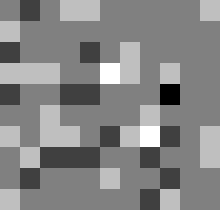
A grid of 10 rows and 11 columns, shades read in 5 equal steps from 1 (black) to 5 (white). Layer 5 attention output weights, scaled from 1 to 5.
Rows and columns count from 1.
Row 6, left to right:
3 3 4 3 3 3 3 4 3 3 3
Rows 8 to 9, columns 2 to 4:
4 2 2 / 2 3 3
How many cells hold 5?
2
